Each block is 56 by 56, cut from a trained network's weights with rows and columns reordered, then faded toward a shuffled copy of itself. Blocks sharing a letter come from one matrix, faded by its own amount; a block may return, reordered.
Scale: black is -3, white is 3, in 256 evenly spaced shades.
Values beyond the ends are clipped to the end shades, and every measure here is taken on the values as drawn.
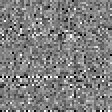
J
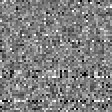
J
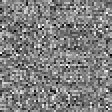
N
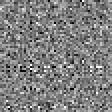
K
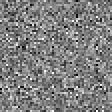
N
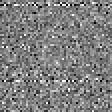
J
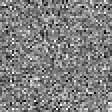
N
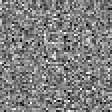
N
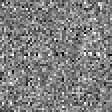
K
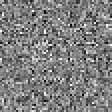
N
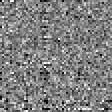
K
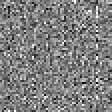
N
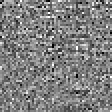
N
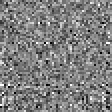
K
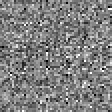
N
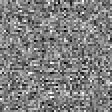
N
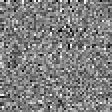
K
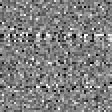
J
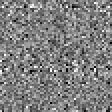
K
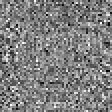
N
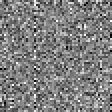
N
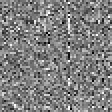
N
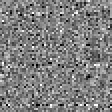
K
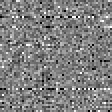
J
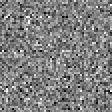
K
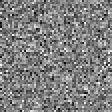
N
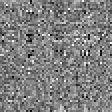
K
